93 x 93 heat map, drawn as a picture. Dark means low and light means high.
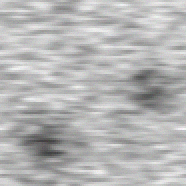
Dips: two. Average level on the scale: 70%. Mirror symmetry: none.
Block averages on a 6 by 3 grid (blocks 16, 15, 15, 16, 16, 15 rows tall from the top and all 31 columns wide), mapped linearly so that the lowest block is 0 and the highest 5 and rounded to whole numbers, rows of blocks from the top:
4 4 5 / 5 4 4 / 4 4 1 / 3 4 2 / 0 3 4 / 2 4 5
